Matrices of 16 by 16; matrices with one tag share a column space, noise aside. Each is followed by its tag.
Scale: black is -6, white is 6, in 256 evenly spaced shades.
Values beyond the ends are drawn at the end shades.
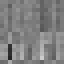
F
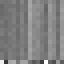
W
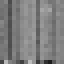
W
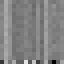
W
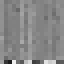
W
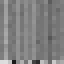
W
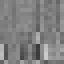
F
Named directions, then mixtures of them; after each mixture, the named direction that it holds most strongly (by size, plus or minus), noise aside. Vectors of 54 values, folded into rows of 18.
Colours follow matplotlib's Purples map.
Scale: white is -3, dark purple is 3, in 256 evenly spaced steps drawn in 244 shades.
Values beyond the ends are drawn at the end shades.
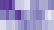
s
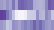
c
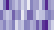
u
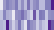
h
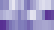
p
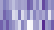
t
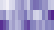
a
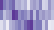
t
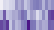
a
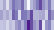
t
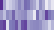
h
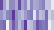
h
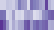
a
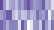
t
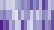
t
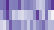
a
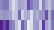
t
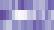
c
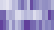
a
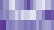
p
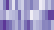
p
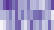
a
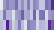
h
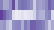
c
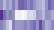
c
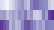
a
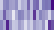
h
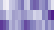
a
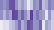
t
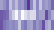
c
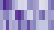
s
